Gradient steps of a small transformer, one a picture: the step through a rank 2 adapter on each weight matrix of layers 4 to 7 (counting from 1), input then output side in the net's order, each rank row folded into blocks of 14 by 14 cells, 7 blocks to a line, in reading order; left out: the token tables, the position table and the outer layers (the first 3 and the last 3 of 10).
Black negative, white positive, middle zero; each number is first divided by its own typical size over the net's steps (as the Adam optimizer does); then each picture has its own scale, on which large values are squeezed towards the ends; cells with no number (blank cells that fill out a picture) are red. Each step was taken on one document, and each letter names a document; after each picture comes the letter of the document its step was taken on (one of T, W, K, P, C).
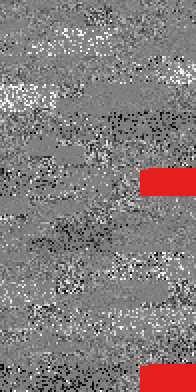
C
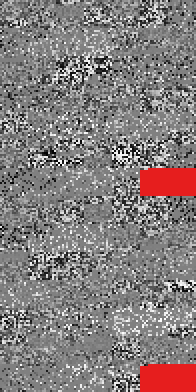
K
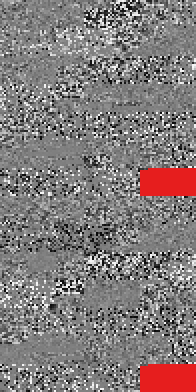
C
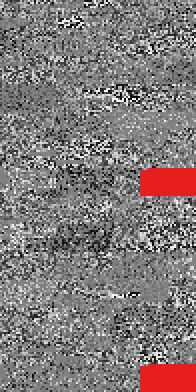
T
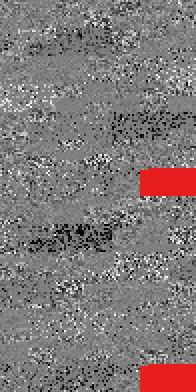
C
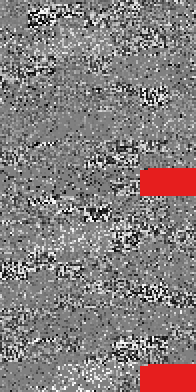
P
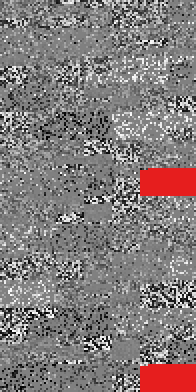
K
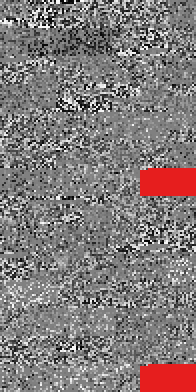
T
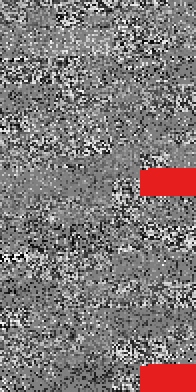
K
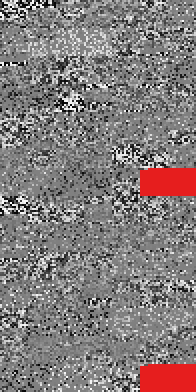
K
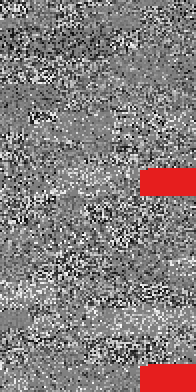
P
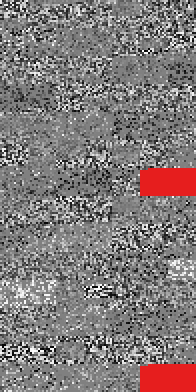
P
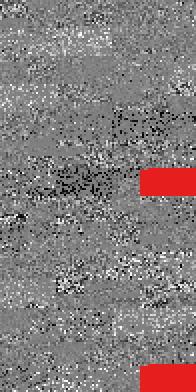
C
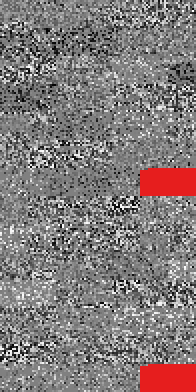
P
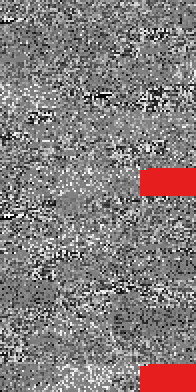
T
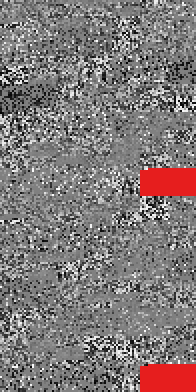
K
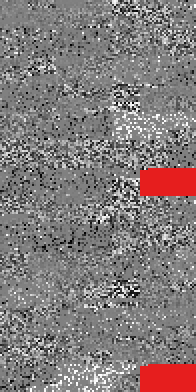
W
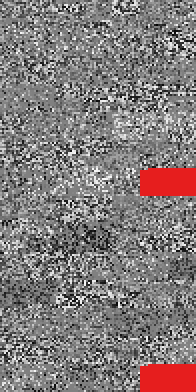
T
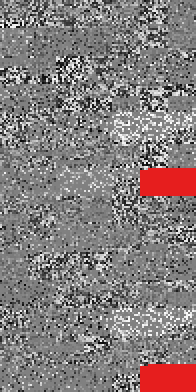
K
